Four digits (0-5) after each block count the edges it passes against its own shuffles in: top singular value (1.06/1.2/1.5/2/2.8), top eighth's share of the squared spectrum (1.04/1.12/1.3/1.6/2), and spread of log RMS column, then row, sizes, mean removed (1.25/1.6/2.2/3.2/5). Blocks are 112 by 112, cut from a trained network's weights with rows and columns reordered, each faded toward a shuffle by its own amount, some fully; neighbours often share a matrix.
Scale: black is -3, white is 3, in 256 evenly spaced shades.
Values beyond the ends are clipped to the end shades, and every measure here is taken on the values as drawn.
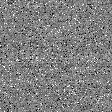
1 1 0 0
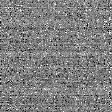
3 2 2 0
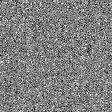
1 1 0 0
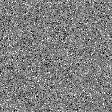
2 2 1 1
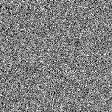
3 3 0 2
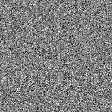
3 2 0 1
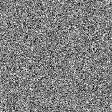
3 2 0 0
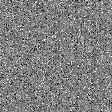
1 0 0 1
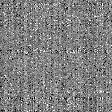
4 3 0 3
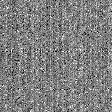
3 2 0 2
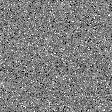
0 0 0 0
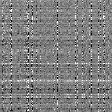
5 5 4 2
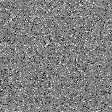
1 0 1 0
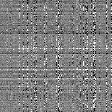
4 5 4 2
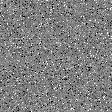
1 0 0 0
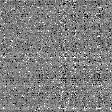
3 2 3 1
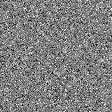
0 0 0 0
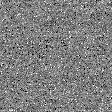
1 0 0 0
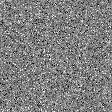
1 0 0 0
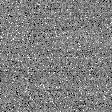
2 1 0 0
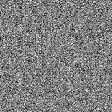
3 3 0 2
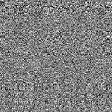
4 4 1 3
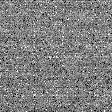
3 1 1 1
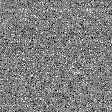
1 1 0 0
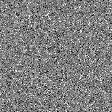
3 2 1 1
